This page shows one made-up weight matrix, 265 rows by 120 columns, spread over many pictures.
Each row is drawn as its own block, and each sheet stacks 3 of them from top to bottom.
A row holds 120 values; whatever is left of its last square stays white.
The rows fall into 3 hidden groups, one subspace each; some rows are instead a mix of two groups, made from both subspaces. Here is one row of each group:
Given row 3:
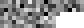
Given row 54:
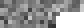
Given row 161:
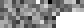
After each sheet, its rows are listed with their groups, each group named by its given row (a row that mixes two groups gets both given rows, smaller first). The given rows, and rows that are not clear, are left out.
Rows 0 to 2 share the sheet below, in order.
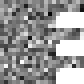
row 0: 54
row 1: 54
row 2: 3
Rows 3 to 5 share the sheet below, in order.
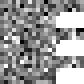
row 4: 161
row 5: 3
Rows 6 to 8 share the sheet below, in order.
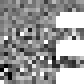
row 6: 3
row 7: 3
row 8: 54 and 161
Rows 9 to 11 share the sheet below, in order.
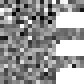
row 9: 54
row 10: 3 and 54
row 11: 3
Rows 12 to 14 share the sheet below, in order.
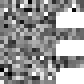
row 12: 3
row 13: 3 and 54
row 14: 54
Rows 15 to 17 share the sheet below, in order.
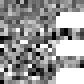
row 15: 3
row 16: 3 and 54
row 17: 54
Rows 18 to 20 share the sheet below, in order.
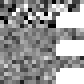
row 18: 54
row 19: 161
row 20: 161
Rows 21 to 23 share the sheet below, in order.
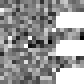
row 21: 54
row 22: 54
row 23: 161
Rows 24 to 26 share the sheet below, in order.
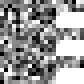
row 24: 54 and 161
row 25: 3 and 54
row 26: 54
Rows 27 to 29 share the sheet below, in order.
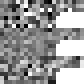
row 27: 161
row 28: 161
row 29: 54
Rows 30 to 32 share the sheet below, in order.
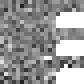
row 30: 3
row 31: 54
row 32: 161
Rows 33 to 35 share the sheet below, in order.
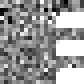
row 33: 54
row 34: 3
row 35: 3
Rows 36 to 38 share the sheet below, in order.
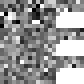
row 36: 54
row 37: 161
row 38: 3
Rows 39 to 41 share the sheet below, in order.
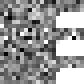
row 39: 54
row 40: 3
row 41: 3
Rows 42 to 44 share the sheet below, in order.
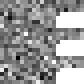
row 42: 54
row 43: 54 and 161
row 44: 3 and 54
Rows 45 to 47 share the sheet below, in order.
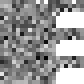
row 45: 161
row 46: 3
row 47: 161
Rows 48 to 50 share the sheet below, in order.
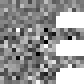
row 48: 3
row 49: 3
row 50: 3
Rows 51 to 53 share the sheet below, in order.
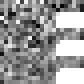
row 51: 3 and 54
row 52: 54
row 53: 54
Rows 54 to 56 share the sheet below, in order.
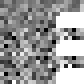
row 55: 161
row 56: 161
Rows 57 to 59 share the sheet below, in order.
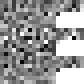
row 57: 3 and 54
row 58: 3
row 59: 3
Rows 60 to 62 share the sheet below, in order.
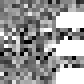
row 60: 161
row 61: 161
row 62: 161
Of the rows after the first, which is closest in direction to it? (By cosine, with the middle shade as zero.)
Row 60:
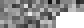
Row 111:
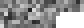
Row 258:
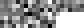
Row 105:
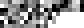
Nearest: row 111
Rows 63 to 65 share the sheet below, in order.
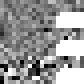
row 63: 54 and 161
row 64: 161
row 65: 54
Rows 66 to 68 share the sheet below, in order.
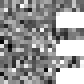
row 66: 3
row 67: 54
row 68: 3 and 54
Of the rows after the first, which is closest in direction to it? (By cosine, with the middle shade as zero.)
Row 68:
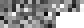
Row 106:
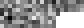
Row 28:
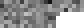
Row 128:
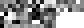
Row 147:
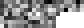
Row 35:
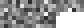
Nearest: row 128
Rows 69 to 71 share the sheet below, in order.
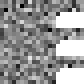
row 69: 3
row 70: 161
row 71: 161
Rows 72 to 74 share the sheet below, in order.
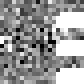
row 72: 161
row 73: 54
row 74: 3
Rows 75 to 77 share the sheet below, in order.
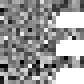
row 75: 54
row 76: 3
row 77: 54
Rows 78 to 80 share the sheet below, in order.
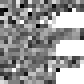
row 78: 3 and 54
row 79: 54
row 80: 3 and 54
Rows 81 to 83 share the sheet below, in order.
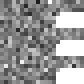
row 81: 161
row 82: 3 and 54
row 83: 3
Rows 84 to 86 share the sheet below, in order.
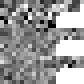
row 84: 54
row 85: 161
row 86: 54 and 161
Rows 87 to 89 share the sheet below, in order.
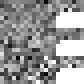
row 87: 161
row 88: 54
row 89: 3
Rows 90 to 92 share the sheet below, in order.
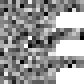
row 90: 3
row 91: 54
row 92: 3 and 161
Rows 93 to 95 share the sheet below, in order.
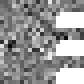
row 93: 161
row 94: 54
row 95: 161
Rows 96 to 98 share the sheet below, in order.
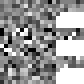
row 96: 161
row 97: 3 and 161
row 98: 54 and 161
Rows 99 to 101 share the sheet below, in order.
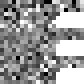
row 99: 3 and 161
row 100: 3
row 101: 3
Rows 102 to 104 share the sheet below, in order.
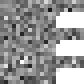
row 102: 161
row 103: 3
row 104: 3
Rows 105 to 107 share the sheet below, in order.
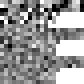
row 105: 54
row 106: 54
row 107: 3
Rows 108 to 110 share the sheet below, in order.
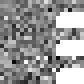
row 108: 161
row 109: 3 and 54
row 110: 161
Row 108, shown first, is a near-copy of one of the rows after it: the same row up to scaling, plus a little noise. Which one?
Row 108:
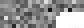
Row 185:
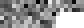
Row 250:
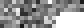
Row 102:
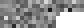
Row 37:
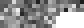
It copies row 102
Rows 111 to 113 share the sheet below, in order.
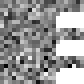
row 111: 54
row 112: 161
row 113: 3
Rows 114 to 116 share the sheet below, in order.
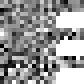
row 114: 54
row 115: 161
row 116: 54 and 161
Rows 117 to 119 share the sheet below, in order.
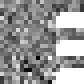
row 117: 54
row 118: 3 and 161
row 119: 161
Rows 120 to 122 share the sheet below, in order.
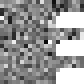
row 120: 54
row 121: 3 and 54
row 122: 3
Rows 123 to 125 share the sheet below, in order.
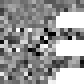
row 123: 54 and 161
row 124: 3
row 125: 54
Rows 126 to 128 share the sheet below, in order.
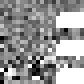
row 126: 54
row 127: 54
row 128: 54
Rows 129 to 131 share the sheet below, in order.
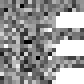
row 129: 3
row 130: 161
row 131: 161
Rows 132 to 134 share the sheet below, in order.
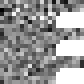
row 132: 54
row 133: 161
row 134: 54
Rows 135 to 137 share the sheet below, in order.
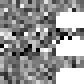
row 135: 3
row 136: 161
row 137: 3 and 161
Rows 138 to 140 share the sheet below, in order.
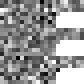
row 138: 54
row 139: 54
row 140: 3
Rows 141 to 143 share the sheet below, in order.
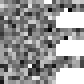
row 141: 161
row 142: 161
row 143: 54
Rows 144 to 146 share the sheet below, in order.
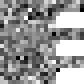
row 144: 54
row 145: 3 and 54
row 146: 3
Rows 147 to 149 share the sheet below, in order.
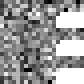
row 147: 54 and 161
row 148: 161
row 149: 161
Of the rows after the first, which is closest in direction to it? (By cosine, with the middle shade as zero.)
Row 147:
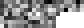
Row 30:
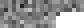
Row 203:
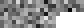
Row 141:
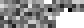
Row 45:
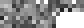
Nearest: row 203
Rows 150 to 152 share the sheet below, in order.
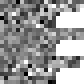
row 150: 3 and 54
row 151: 3
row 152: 54
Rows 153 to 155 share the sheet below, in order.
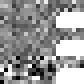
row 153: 161
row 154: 161
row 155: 54
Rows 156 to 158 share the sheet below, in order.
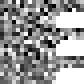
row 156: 3
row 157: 161
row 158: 161
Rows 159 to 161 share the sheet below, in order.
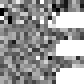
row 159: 54
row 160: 54
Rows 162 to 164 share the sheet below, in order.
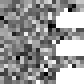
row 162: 54 and 161
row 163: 161
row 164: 3
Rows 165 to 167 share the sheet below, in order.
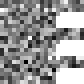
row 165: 54
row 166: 54
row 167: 161
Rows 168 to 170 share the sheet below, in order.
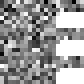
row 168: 3 and 161
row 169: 54
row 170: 54
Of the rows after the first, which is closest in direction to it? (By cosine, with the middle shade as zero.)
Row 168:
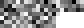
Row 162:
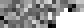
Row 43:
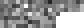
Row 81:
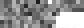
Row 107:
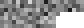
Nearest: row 107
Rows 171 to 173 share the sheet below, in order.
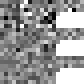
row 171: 3 and 161
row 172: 3 and 161
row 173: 161
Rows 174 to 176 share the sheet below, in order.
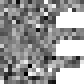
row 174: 3
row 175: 161
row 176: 54
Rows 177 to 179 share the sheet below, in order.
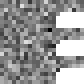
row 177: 3
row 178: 161
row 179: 3 and 161
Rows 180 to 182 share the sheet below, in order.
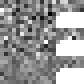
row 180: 54
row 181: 3
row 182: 161
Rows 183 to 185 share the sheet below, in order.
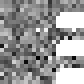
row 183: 54 and 161
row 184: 161
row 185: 161
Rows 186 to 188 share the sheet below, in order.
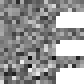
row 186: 3
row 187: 3 and 161
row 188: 3 and 54
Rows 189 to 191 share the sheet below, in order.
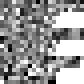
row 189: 161
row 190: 54
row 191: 54
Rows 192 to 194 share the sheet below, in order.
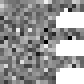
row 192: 161
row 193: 3
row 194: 3
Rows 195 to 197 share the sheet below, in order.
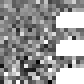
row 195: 161
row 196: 3
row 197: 54 and 161
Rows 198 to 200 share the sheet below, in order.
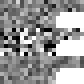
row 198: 3
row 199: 161
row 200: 54
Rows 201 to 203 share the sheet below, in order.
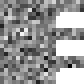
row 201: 54
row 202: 3
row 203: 3
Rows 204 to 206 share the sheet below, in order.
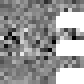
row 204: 161
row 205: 161
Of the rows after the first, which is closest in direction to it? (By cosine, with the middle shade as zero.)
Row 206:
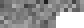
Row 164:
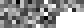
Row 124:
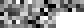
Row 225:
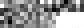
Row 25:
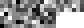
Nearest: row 124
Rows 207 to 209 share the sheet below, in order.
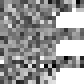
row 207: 161
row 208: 54
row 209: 54 and 161
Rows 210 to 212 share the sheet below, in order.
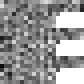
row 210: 54 and 161
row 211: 54
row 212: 54
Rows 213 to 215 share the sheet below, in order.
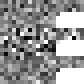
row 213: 3
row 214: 3
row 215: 3
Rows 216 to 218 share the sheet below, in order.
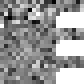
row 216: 54
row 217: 161
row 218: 3 and 54
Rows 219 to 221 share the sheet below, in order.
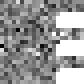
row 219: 3
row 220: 3 and 54
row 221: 161
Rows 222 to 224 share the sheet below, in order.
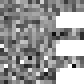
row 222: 54 and 161
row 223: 3 and 54
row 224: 3
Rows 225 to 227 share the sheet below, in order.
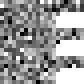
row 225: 54 and 161
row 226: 3
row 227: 3
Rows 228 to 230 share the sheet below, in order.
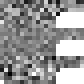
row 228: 3 and 161
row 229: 3
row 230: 54
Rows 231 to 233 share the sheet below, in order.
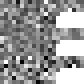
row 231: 3
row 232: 54
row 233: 3
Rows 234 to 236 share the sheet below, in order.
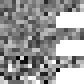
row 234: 3 and 54
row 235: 54
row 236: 3
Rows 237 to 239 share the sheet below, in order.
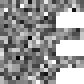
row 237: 3
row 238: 54
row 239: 3
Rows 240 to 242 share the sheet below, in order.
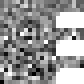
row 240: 3 and 161
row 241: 3
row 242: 54
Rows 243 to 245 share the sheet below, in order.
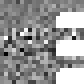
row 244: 3
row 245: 161
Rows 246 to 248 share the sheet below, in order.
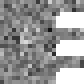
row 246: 161
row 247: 161
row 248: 54
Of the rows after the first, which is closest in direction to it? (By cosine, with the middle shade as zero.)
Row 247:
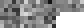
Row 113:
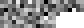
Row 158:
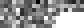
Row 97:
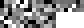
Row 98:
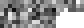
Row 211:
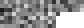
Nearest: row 98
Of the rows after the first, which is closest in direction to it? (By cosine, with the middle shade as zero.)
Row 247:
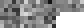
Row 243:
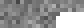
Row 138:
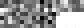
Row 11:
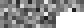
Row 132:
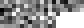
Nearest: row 138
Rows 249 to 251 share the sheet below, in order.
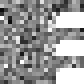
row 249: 54
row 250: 161
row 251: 3
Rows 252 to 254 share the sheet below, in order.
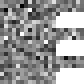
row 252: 3 and 54
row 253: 3
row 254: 54 and 161
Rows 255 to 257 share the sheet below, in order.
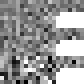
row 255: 3 and 161
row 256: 3
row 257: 161
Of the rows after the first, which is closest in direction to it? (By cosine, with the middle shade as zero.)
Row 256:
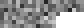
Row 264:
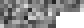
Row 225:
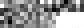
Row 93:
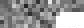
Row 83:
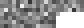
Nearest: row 225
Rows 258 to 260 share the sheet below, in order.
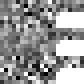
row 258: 161
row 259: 3 and 161
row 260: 3 and 54
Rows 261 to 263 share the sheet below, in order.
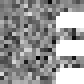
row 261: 161
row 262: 161
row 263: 161
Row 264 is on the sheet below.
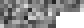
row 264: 54
